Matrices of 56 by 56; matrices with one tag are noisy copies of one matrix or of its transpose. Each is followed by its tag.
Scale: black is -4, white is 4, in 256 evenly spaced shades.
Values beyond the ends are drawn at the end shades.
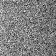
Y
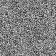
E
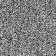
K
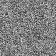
E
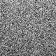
Y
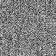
K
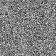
E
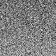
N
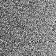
N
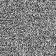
K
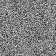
E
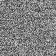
K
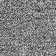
K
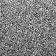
Y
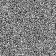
E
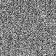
K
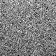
Y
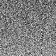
N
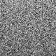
Y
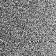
N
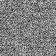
K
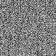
K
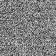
K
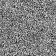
E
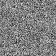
E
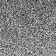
N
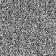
K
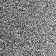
N
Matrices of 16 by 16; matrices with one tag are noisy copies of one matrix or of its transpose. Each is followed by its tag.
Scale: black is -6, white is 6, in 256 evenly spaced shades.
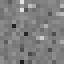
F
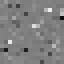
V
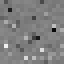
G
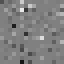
F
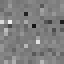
F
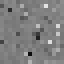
G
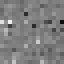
F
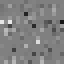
F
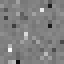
V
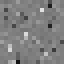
V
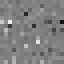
F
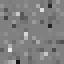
V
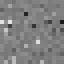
F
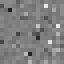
G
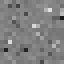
V
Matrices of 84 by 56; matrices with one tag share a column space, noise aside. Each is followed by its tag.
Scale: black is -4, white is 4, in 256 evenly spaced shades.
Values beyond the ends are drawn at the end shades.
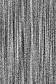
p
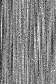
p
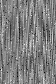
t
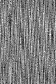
t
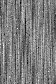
p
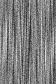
p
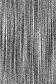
p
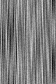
p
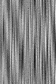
p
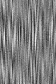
t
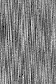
t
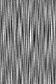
t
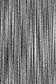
p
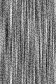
p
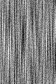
p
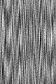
t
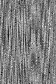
t
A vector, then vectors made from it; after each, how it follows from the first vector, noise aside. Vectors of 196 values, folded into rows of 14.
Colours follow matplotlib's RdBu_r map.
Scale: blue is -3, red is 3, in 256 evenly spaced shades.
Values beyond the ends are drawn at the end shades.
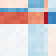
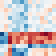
reversed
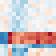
reversed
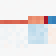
partly zeroed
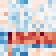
reversed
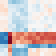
reversed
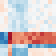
reversed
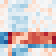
reversed
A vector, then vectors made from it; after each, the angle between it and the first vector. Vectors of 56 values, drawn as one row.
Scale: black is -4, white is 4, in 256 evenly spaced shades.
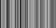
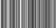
nearly opposite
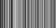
orthogonal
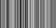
nearly parallel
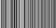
partly opposed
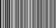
partly aligned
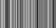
partly aligned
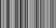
nearly parallel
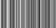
nearly opposite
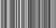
nearly opposite
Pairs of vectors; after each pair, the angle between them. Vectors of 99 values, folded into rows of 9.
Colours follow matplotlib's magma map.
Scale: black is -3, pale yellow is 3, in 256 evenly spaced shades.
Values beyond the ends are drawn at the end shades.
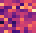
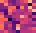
partly aligned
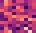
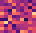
orthogonal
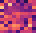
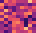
partly aligned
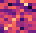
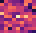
partly aligned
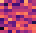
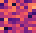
orthogonal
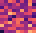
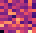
nearly parallel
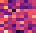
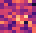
orthogonal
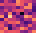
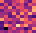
partly opposed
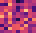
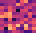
partly aligned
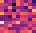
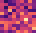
partly aligned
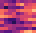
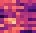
nearly opposite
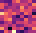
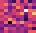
orthogonal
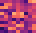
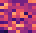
nearly parallel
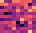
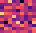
partly opposed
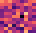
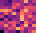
partly opposed
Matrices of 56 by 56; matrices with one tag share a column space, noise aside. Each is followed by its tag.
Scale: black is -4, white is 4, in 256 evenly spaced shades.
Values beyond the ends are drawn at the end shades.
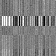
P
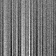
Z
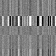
P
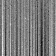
Z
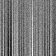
Z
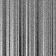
Z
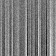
Z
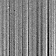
Z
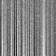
Z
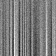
Z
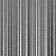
Z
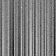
Z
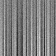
Z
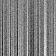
Z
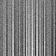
Z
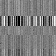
P
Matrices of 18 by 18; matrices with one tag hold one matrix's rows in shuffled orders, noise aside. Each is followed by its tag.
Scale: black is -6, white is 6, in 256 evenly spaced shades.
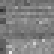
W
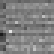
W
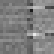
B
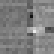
B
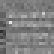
W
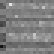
W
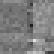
B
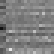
W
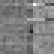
B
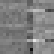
B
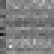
W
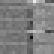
B
